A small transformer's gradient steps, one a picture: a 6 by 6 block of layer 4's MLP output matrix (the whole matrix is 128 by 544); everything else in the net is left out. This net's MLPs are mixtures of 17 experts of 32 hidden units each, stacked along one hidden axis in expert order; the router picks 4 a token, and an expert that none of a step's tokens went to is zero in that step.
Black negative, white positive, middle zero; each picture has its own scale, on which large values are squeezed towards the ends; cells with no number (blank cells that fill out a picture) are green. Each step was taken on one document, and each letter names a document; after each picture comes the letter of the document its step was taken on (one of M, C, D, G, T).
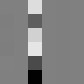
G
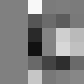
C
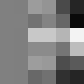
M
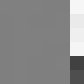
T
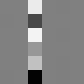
G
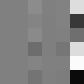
C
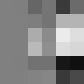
M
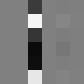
C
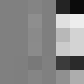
M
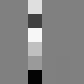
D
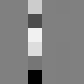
D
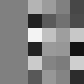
C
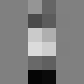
D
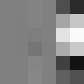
M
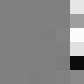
T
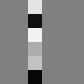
G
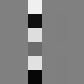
G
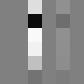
C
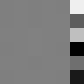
T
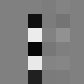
C
